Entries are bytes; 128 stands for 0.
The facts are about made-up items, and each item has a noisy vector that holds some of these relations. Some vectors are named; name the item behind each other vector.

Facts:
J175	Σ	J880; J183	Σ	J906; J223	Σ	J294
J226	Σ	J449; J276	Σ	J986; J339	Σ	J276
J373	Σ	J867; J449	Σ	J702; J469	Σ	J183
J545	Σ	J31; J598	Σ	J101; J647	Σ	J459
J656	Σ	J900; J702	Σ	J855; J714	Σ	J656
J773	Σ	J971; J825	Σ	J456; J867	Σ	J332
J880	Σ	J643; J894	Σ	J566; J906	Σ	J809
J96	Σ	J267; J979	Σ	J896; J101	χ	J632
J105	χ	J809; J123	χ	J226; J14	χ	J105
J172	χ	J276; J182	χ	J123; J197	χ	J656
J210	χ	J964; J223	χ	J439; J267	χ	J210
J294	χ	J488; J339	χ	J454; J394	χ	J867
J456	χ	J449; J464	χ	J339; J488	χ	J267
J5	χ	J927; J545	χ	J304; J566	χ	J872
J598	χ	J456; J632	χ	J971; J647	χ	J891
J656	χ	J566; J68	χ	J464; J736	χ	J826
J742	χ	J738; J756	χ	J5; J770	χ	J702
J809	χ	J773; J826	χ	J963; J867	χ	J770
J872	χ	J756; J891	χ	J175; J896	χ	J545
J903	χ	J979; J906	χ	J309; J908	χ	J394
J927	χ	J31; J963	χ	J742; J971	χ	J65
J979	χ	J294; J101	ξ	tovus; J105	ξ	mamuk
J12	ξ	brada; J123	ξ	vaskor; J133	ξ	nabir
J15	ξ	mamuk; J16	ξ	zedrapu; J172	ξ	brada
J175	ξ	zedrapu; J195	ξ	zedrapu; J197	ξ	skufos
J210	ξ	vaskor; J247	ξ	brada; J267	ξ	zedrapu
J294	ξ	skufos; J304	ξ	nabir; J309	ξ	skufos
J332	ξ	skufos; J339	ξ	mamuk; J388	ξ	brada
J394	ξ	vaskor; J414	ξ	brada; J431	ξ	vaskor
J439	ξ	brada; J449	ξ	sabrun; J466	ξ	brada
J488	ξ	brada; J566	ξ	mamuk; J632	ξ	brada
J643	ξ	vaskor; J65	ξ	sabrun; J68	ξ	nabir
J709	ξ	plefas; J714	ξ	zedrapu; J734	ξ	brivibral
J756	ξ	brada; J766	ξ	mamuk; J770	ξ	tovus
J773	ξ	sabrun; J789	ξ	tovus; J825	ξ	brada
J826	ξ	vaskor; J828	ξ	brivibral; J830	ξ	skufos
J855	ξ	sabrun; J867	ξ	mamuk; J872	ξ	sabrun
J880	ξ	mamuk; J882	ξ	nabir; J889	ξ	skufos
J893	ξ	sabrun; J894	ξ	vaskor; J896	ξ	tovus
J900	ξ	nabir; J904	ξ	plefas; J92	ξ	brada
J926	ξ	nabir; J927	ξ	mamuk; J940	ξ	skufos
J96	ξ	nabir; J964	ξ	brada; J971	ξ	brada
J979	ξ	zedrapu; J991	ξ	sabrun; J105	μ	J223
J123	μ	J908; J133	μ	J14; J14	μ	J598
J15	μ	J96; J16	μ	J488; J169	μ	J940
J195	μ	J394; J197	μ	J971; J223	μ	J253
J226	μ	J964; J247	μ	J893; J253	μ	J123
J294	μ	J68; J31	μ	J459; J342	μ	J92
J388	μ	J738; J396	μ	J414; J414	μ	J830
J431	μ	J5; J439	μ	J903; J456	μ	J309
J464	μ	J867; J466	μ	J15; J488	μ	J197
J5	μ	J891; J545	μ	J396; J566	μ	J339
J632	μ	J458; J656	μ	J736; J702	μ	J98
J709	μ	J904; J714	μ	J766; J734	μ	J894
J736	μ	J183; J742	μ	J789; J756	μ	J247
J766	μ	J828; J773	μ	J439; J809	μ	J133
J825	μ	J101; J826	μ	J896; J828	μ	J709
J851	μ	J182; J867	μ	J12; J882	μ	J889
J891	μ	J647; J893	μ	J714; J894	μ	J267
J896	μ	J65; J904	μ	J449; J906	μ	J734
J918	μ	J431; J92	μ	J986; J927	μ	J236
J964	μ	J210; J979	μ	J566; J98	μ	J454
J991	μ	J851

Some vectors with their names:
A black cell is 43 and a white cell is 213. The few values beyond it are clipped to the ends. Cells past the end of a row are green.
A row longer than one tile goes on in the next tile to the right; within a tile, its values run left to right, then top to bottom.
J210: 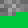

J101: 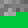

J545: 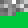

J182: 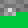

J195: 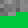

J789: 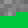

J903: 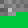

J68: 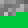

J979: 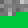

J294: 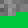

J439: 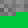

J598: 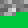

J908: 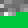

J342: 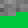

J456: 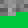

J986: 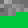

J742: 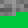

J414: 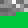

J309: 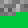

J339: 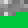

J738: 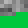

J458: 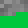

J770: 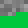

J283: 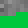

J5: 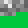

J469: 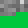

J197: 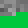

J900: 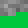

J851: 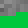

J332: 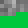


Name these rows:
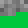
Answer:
J927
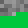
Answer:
J736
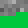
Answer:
J632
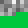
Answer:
J867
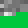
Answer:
J253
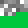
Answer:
J714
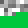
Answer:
J449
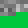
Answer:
J172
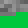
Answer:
J394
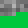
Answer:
J826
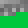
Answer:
J971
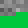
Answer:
J964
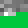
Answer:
J123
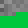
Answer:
J488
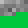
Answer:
J65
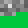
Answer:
J918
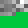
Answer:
J175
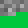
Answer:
J896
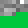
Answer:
J226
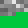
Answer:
J830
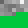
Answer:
J702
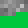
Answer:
J304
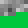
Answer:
J454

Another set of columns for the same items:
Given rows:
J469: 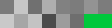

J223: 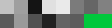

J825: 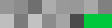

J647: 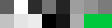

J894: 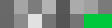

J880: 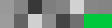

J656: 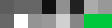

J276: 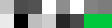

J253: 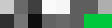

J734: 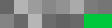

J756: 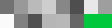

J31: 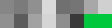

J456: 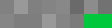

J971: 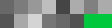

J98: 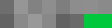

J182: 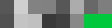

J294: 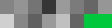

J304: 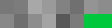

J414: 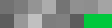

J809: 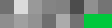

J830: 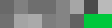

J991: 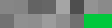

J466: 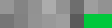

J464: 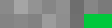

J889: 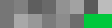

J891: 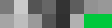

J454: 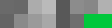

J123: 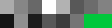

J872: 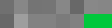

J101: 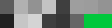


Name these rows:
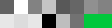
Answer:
J183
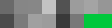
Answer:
J643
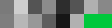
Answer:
J431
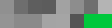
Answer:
J332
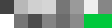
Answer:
J828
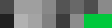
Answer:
J267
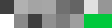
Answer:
J766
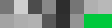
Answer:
J5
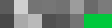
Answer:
J14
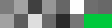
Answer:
J339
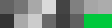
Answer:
J789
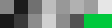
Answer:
J738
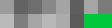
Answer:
J773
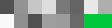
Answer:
J247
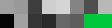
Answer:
J908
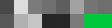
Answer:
J68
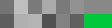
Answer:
J172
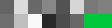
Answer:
J598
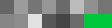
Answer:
J96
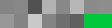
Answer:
J373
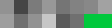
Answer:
J175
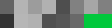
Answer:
J896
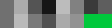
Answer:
J197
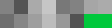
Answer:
J439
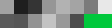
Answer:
J309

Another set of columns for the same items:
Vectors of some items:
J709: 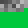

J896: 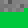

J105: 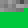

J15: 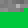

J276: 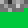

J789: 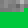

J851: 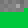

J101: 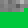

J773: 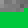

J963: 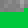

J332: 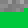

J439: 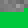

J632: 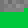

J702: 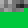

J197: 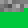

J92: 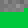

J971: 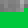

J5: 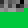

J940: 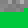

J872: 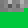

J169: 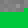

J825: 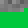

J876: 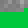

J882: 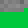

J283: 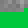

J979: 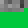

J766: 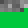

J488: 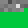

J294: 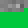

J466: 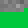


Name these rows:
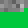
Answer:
J900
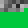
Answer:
J656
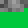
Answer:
J906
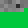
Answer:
J647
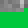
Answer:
J210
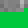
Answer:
J394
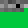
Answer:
J714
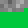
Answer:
J986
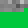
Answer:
J855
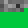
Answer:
J247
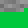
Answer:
J903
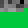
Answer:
J431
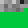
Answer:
J223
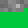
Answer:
J809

